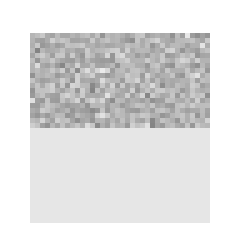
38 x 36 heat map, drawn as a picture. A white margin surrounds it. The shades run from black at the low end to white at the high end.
The table splits into 2 rows of 1 panel. Panel 1,1: high, fine-grained. Panel 2,1: very high, flat.
